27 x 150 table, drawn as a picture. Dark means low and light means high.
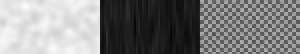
It is made of 1 by 3 panels. Panel 1,1: very high, blotchy, faint in contrast. Panel 1,2: very low, streaked downward, faint in contrast. Panel 1,3: middling, checkered, strong in contrast.
